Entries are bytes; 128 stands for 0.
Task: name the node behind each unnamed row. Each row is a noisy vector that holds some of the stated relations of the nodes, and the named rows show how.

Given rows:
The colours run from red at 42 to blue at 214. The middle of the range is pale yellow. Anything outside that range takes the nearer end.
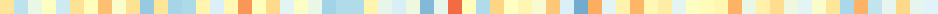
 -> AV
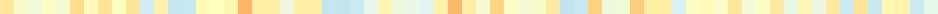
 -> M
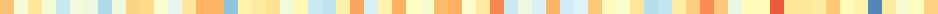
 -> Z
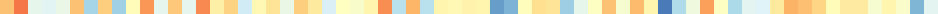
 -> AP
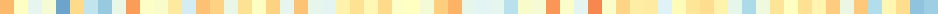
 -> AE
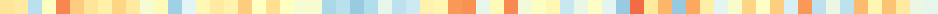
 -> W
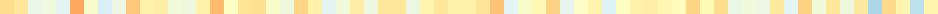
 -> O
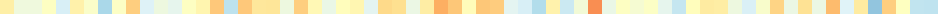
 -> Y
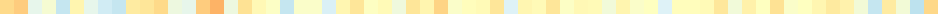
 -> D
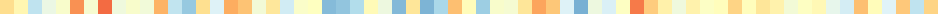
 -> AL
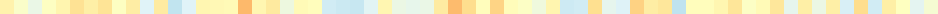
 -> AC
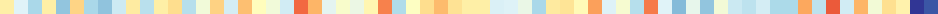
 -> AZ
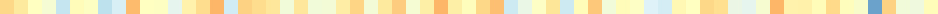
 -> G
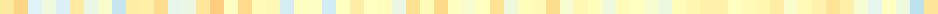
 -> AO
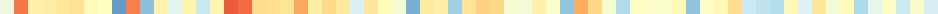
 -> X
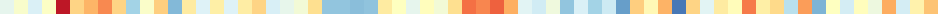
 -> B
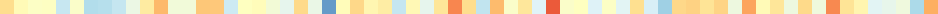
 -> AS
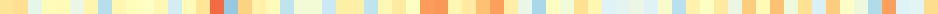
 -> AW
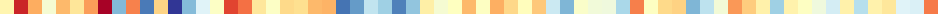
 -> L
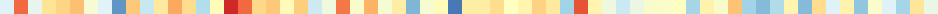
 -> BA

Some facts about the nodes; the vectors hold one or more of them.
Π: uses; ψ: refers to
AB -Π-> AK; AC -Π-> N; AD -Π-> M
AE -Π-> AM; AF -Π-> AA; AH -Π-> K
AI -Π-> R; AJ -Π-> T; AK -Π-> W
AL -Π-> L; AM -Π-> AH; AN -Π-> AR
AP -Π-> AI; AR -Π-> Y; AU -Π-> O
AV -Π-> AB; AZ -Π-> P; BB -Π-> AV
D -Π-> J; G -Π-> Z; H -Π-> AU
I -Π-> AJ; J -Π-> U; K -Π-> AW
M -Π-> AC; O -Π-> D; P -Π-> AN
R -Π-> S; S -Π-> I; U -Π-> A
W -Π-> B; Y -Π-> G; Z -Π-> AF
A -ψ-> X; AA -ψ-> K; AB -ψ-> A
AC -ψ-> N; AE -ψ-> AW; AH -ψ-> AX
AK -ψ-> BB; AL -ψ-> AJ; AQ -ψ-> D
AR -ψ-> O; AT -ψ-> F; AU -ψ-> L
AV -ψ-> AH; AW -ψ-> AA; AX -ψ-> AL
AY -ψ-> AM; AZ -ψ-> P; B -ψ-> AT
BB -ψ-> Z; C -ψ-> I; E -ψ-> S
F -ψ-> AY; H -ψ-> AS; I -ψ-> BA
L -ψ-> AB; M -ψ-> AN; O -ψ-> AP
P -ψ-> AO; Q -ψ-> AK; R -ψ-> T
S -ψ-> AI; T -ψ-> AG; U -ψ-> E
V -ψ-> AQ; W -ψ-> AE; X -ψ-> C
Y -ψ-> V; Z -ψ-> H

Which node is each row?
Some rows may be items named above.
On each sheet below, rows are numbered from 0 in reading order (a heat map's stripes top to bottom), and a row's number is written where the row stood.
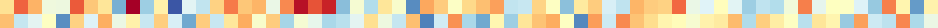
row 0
AU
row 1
BB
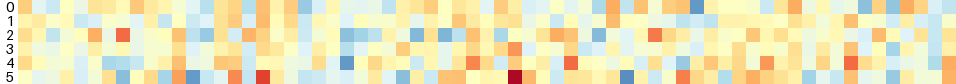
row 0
Q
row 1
J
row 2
AL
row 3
AT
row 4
AS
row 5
T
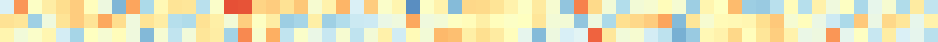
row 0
C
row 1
AK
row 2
U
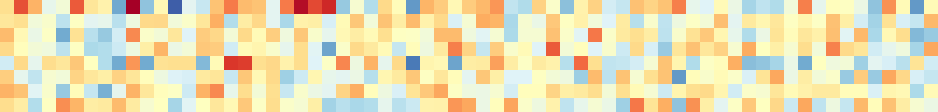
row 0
AU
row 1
K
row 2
AE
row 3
AS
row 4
I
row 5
Q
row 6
AM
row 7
W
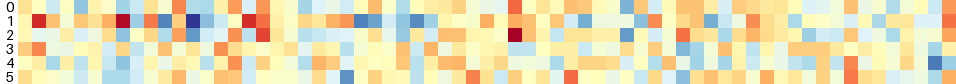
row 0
AJ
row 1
L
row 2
T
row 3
AI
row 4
P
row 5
AS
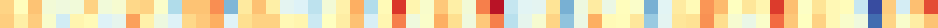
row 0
AA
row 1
AF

